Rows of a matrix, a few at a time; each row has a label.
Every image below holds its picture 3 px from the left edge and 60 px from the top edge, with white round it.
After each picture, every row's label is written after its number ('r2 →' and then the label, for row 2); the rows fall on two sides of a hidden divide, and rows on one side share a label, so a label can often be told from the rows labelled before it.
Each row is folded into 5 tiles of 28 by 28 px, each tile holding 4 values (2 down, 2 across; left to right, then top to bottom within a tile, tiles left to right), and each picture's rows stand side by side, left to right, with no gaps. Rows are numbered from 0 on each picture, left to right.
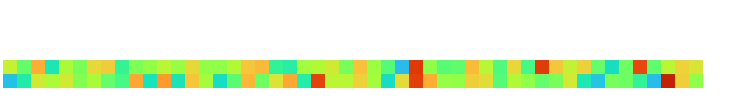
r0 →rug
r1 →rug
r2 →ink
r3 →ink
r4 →rug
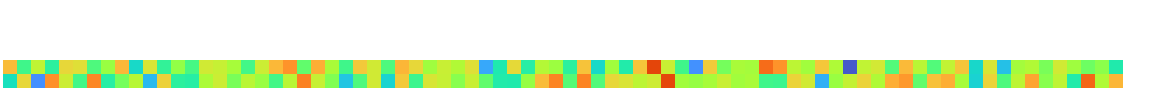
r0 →rug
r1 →rug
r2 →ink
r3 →ink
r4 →rug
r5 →rug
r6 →rug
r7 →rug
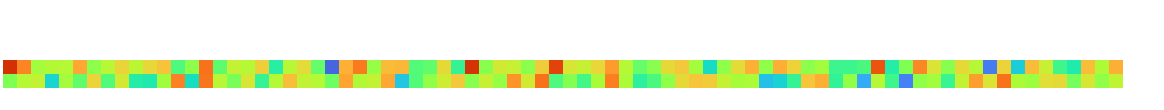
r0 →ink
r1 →rug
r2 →rug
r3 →ink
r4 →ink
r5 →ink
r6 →ink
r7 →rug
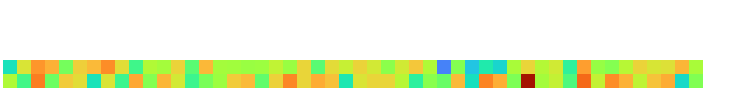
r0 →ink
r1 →rug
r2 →ink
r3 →rug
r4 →rug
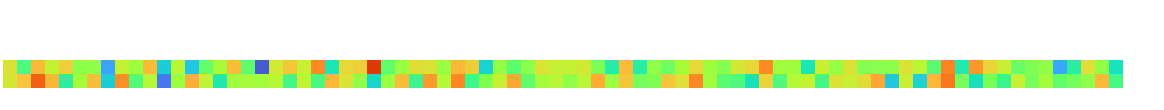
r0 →ink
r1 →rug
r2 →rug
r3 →ink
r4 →rug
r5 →rug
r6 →rug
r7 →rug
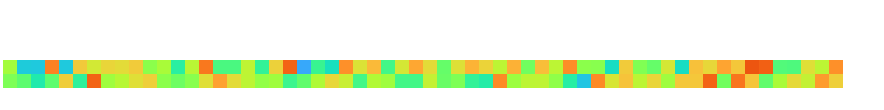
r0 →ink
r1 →rug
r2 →rug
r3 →ink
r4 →rug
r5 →ink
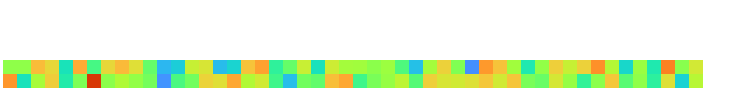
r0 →ink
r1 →rug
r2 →rug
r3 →rug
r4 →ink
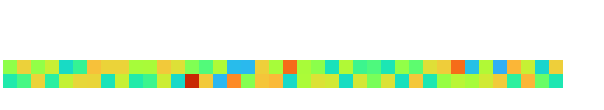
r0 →ink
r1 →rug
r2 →rug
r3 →rug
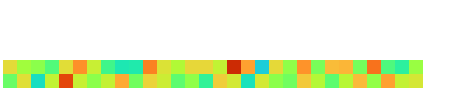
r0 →rug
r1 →ink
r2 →rug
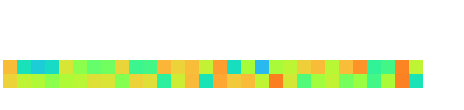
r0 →rug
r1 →ink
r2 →ink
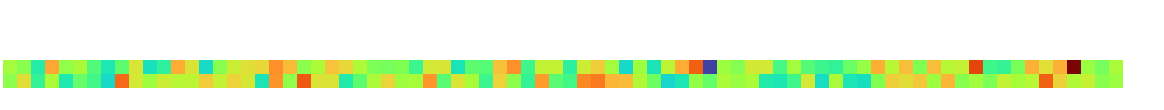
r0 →ink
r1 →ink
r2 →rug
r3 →ink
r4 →ink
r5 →rug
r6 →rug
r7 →rug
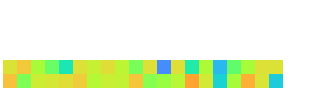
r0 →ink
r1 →rug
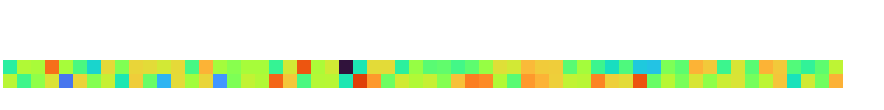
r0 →ink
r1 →rug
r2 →ink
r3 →rug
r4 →rug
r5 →rug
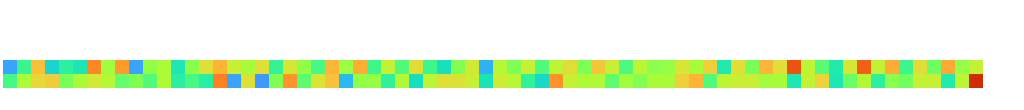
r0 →rug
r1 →rug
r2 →ink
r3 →ink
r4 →ink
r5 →rug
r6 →ink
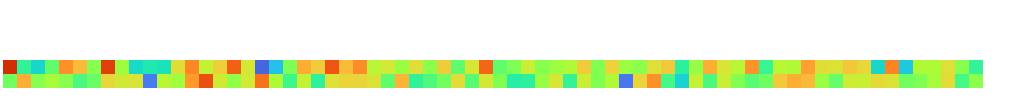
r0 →rug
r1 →rug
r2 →ink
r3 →rug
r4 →ink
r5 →ink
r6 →ink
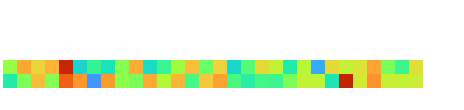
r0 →rug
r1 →ink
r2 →rug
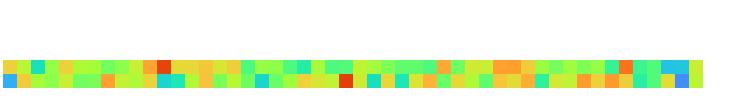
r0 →rug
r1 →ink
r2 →rug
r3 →ink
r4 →rug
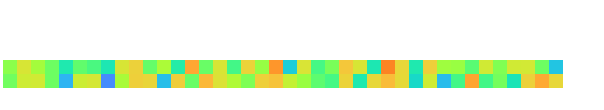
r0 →ink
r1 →ink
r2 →rug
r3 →rug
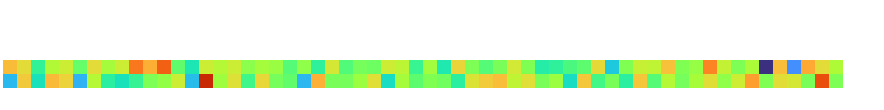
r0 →rug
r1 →rug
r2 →ink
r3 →rug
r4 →rug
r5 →ink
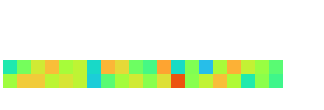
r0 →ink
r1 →ink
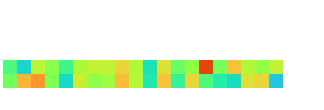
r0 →ink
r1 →rug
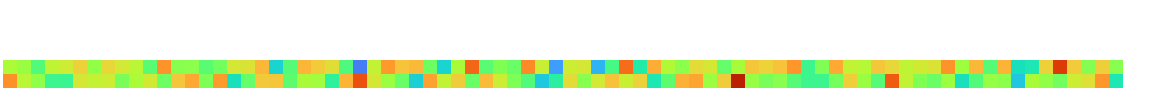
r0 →ink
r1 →ink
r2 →ink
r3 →ink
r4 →rug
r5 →ink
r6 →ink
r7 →rug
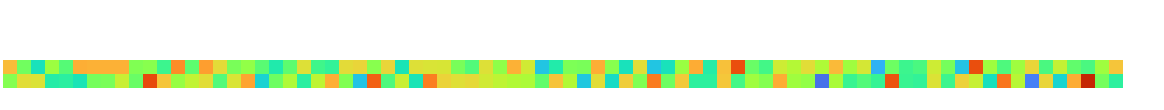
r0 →ink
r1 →rug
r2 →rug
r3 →rug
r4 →ink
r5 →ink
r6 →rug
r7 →rug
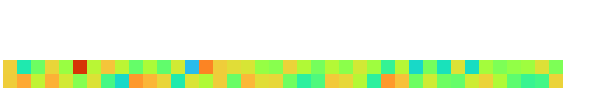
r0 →ink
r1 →rug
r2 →rug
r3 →rug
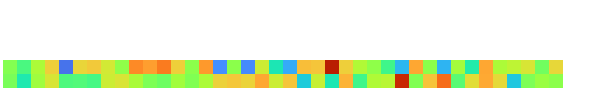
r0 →ink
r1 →rug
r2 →ink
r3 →rug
